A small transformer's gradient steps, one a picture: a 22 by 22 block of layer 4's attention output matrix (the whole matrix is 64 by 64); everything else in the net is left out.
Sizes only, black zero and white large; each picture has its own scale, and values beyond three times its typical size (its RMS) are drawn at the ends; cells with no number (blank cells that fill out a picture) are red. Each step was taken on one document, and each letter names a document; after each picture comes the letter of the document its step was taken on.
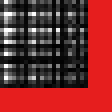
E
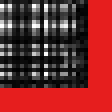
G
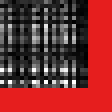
G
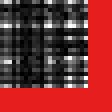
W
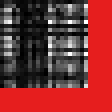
W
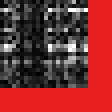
W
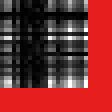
W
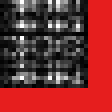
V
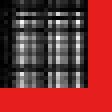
V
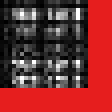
V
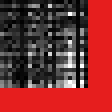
E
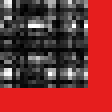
W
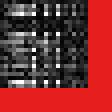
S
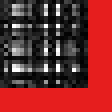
S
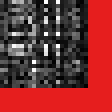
S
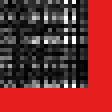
G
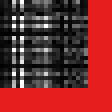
V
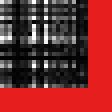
G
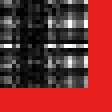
W
